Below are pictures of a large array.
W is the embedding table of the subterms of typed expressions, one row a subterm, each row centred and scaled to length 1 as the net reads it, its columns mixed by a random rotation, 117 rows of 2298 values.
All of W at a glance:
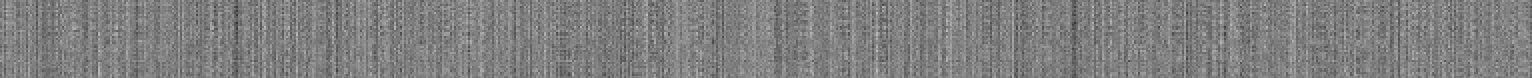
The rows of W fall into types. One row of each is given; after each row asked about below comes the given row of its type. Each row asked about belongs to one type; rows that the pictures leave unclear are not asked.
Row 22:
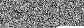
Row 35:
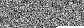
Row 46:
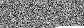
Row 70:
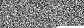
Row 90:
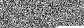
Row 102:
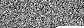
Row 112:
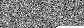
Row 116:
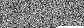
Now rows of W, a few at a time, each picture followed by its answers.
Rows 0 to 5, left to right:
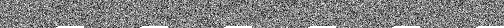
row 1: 102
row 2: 90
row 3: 35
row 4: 22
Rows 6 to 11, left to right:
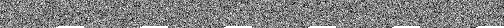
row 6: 22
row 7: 22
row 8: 35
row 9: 112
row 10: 116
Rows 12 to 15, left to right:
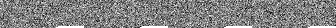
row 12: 90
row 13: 102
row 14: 102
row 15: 46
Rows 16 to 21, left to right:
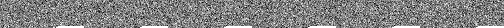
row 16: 70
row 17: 116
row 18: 22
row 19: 102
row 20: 22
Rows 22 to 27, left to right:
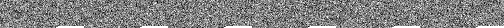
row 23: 35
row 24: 102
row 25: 112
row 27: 90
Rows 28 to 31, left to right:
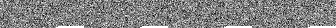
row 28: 90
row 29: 102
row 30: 22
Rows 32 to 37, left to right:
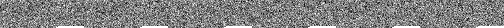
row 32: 46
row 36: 116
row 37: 90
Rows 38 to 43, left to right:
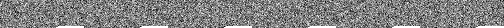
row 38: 22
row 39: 112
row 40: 102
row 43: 102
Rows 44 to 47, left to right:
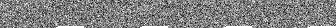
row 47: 46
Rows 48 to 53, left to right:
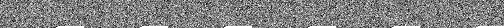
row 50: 70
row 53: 70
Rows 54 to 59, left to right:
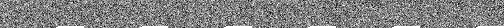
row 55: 46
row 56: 102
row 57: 46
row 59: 70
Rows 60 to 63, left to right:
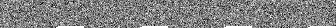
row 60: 112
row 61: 35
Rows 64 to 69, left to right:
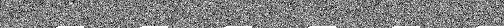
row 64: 35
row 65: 35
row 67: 70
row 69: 22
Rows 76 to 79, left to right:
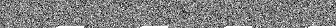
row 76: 22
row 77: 70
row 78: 22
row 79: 70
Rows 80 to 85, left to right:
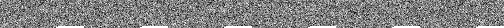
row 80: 116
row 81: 35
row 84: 46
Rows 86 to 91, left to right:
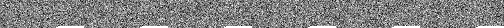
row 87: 22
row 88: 46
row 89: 102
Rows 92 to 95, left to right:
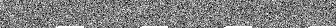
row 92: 90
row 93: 116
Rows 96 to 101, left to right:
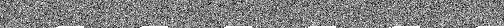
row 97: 102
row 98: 112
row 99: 70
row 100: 70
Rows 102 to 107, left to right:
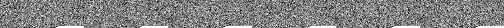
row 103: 112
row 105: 70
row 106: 102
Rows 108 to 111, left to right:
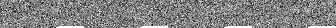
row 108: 116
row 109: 70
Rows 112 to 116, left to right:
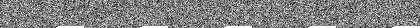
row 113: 35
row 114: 35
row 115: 112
